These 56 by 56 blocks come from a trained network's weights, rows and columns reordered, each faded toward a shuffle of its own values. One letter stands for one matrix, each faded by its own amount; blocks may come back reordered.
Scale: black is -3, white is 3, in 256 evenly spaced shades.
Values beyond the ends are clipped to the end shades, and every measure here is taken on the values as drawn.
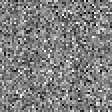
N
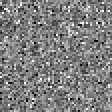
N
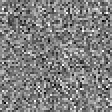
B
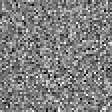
N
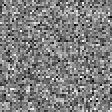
B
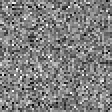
N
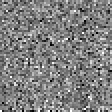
N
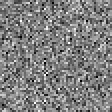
B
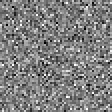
B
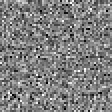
N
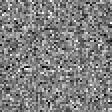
N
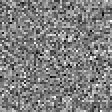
B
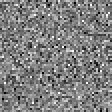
N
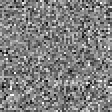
B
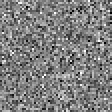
N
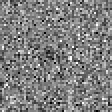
N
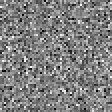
N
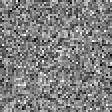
B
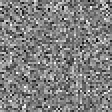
B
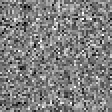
N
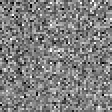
N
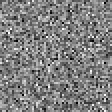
N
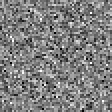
B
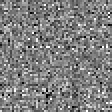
N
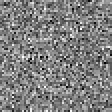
B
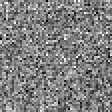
B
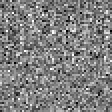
N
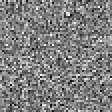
B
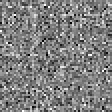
N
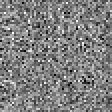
N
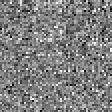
N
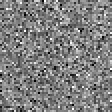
N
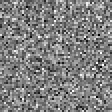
B
